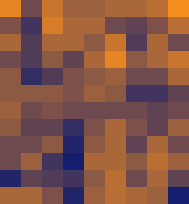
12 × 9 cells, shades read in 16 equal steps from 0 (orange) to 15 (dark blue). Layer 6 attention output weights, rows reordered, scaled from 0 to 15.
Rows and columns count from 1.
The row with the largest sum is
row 11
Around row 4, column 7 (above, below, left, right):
11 9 1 5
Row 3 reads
5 11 5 5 7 3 11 5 9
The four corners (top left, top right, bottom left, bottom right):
1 0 5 15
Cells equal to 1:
2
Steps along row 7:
up down up same same same up down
